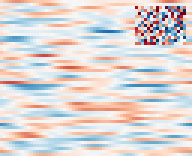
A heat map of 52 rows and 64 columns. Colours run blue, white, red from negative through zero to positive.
In the top right lies a patch that is rougher than the rest. Streaks run across, left to right. The halves do not mirror each other. Values change most from cell to cell in the top right. There is no overall slope.
